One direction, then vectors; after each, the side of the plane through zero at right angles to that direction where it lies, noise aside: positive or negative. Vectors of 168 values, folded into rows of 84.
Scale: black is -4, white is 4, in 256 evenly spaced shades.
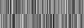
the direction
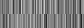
positive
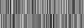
positive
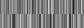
positive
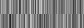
positive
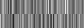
positive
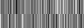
positive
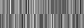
negative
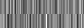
negative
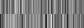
negative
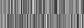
negative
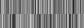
positive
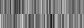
positive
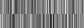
positive
